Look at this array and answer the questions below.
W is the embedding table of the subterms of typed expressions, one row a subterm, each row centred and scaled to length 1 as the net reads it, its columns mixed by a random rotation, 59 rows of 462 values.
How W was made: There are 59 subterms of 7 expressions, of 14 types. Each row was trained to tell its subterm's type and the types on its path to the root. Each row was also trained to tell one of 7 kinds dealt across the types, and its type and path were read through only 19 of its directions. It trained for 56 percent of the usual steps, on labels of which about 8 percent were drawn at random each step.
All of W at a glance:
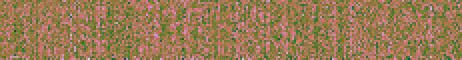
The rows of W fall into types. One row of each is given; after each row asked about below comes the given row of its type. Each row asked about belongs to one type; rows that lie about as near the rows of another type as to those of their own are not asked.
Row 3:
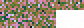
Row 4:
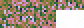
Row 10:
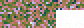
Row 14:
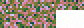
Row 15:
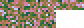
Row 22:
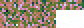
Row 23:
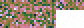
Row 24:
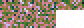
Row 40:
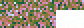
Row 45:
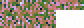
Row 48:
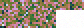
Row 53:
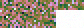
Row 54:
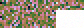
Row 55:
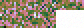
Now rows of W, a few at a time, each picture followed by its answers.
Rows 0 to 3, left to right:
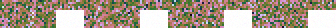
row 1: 23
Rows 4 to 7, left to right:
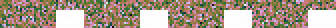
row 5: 24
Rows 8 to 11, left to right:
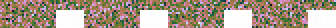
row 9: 40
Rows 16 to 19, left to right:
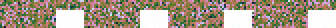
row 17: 55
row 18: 15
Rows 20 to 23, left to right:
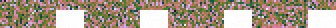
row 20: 4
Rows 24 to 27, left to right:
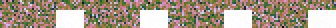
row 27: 3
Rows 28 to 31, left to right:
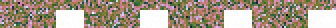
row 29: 15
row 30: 54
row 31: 14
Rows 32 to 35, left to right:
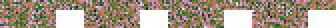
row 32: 4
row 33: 45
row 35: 24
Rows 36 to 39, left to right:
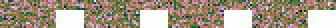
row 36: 15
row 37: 4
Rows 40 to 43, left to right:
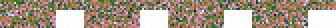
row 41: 10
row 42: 22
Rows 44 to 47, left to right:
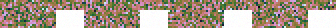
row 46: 48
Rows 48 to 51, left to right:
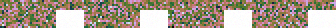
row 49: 24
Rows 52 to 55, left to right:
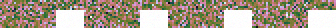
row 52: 10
